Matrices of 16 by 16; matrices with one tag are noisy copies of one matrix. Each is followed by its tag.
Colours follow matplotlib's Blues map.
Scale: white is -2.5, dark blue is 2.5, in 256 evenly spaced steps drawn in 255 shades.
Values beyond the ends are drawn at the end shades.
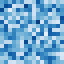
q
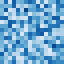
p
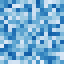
q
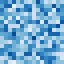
q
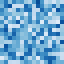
q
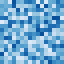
p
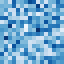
p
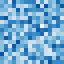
p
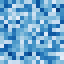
q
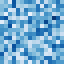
p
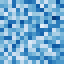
p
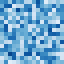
q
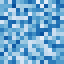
p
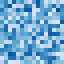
q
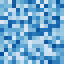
p
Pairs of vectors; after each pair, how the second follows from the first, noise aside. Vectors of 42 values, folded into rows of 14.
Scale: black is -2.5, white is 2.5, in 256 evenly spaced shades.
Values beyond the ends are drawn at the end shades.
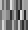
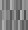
shrunk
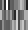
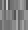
shrunk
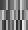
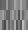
shrunk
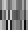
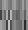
shrunk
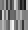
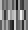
shuffled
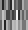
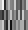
shuffled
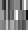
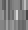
shrunk
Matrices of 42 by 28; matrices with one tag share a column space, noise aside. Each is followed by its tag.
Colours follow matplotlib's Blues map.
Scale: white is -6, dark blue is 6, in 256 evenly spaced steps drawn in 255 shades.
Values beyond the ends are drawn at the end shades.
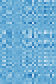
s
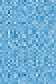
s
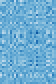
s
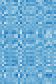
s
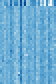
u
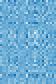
s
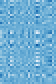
s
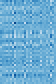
s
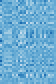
s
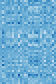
s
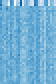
u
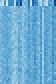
u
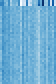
u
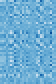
s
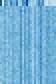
u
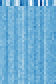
u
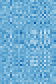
s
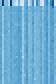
u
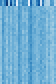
u
